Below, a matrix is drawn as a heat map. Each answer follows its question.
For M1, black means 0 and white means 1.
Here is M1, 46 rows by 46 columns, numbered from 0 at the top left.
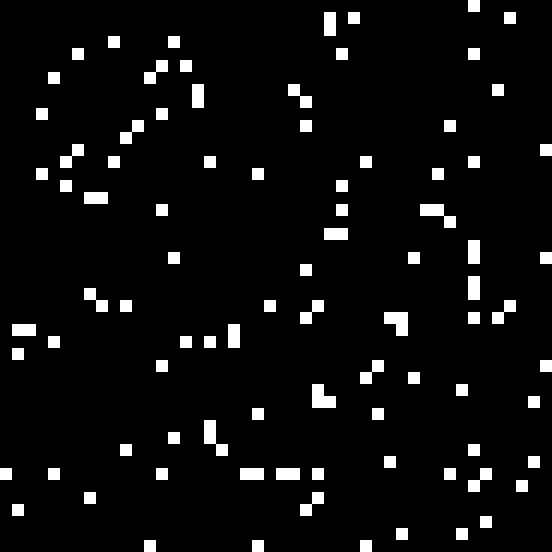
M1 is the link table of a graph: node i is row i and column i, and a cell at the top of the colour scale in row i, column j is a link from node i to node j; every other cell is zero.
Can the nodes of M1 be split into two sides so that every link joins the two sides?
no
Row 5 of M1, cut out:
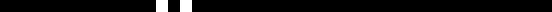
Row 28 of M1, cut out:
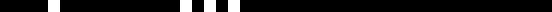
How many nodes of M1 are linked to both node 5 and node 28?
1
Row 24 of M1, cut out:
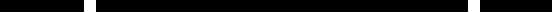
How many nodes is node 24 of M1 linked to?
2
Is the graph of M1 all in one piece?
yes
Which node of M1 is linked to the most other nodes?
node 39
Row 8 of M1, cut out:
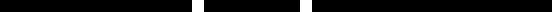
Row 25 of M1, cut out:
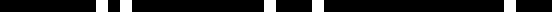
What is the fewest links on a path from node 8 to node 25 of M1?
1
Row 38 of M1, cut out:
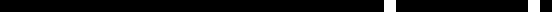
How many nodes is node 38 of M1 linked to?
2
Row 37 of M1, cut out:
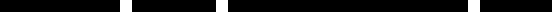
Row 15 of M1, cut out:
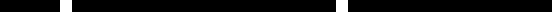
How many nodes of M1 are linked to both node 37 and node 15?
0
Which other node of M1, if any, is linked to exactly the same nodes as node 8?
none
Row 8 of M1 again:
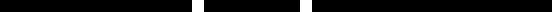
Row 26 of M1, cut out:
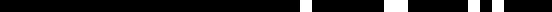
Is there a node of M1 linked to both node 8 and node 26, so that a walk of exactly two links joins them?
yes
